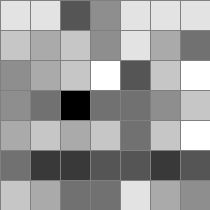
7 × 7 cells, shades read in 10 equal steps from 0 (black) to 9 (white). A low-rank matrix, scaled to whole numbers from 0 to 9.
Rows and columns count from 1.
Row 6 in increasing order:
2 2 2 3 3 3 4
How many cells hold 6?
7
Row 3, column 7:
9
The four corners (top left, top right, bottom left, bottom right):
8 8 7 5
